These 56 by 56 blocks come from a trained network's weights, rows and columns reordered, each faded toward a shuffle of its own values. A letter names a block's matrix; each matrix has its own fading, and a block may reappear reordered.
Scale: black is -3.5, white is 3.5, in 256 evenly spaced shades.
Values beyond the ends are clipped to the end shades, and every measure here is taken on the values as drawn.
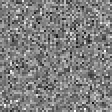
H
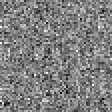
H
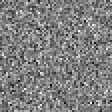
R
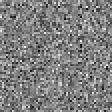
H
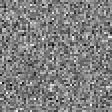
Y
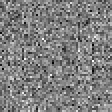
Y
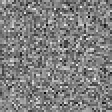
H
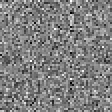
Y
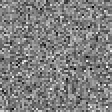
R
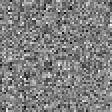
Y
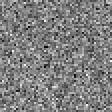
R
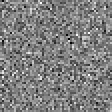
H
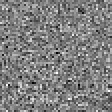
Y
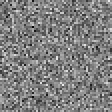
H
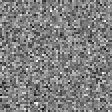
H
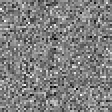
H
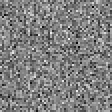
H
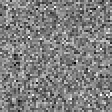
R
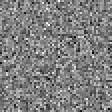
Y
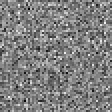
H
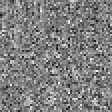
H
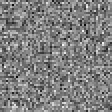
H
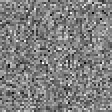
Y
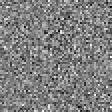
Y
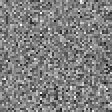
H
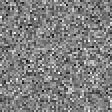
R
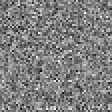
H
